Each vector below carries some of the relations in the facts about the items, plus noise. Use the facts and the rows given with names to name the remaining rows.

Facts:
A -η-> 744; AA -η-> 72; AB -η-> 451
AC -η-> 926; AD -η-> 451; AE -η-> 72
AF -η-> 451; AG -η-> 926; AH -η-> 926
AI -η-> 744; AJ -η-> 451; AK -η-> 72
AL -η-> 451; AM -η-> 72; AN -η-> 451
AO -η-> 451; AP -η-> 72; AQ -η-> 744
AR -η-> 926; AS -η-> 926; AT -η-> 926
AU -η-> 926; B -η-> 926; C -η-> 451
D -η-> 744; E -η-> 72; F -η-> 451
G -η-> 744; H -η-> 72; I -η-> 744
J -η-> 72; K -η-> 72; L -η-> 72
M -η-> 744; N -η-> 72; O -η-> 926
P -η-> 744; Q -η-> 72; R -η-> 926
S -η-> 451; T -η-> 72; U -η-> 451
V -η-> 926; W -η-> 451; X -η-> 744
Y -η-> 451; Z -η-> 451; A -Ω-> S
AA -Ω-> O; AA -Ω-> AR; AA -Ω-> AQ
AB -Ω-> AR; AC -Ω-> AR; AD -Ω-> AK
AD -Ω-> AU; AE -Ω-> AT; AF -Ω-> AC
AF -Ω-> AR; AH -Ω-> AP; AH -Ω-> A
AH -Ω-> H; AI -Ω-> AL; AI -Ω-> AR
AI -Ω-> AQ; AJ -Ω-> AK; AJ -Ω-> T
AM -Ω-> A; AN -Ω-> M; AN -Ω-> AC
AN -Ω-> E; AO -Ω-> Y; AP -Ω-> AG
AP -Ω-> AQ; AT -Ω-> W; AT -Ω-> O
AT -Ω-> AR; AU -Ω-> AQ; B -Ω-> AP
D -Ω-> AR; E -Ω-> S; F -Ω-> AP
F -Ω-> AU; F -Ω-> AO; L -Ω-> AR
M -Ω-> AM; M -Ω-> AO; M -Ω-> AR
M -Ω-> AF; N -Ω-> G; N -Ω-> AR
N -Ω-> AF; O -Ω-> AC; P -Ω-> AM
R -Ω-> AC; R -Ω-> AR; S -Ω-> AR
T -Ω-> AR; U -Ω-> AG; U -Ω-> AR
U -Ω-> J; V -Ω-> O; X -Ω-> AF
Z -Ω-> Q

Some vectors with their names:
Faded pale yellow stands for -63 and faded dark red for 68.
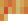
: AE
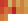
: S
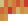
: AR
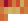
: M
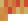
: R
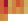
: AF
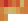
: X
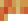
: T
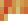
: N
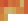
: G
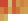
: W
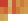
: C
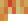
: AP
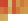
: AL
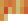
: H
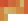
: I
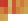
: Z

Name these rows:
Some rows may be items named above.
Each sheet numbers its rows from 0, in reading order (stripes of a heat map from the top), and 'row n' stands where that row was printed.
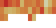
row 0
X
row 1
E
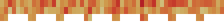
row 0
AP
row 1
B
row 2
AT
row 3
N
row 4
AB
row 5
A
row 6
P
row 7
AQ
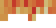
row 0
AH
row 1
AM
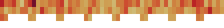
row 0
A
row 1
AO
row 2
U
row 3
AA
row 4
AU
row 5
AT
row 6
AG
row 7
S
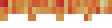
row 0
AN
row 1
AI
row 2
AD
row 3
E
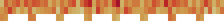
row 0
R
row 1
AI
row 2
O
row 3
F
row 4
Y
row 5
AS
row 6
D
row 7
AP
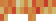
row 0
E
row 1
AC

